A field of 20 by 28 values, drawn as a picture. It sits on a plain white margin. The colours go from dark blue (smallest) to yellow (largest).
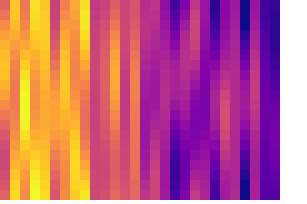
There is an overall slope up to the left. On average the colour sits 50% of the way up the scale. The grain runs up and down.
